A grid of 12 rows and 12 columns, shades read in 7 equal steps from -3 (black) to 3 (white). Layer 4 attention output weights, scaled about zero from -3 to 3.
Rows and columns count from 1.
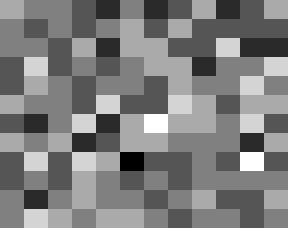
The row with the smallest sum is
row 1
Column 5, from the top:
-2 0 -2 -1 0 2 -2 -1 1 0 0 1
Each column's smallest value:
-1 -2 -1 -2 -2 -3 -2 -1 -2 -2 -2 -2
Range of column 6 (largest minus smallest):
4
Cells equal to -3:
1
